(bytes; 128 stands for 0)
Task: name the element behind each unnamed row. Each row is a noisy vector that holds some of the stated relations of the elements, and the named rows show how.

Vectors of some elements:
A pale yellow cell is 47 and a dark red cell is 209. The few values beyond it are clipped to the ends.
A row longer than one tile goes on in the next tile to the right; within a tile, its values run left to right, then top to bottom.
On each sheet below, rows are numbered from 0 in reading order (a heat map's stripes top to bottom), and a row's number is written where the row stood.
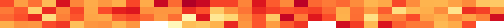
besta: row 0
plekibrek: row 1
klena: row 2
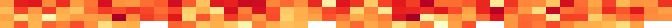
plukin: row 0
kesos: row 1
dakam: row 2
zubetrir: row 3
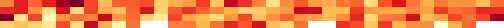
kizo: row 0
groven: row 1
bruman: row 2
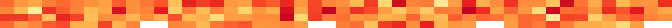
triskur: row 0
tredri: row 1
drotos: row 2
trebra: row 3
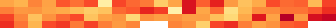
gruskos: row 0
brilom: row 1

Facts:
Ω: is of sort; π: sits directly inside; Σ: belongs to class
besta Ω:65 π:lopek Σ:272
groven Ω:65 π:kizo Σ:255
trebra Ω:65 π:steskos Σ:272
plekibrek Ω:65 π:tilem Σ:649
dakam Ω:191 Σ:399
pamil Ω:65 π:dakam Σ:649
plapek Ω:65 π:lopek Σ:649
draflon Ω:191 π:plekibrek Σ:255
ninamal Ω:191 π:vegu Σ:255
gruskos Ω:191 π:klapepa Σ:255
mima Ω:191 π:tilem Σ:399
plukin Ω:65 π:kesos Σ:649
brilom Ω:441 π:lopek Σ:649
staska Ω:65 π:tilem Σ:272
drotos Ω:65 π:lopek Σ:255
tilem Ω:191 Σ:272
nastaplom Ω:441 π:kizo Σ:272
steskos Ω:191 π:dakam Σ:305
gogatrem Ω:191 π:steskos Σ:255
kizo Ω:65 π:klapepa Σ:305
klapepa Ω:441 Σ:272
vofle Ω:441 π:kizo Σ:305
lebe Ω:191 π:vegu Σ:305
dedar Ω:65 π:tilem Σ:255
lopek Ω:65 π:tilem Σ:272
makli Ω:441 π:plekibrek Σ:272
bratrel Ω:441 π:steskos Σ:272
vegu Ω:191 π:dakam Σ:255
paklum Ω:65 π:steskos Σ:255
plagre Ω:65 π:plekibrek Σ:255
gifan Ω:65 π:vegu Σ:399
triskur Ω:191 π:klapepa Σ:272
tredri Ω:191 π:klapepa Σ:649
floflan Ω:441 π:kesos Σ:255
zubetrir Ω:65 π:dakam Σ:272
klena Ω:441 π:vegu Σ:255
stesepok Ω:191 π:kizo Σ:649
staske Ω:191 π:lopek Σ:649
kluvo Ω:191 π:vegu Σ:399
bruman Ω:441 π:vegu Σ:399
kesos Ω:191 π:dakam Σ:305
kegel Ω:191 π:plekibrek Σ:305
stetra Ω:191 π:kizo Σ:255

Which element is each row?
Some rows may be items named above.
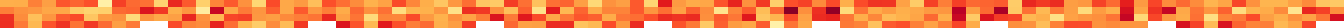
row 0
stetra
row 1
bratrel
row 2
floflan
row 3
makli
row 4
mima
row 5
staske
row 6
stesepok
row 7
klena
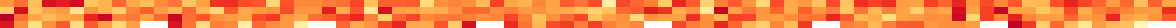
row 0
vofle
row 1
kegel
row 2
nastaplom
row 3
gruskos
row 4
bratrel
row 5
tredri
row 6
lebe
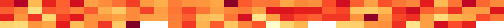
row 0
klapepa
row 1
gifan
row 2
tilem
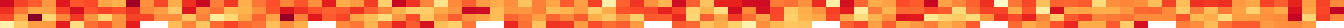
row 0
lopek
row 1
plapek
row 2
groven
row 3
draflon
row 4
steskos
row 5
vegu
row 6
nastaplom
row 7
tredri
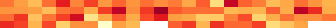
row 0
kluvo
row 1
paklum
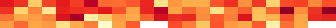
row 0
dakam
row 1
mima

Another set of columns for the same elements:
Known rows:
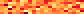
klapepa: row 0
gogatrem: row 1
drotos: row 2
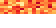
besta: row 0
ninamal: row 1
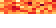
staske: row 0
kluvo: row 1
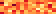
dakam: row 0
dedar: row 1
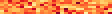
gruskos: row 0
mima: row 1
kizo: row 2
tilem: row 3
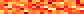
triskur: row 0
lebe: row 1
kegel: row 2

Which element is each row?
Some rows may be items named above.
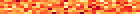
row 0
paklum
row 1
triskur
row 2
nastaplom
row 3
brilom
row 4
plapek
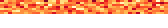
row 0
floflan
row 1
bratrel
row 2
steskos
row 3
stetra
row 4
makli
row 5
stesepok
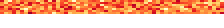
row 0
kesos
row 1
gifan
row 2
brilom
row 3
tredri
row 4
klena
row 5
kesos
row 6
groven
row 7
makli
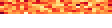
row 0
gifan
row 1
groven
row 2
plekibrek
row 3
mima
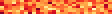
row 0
bruman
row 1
vofle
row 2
gruskos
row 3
draflon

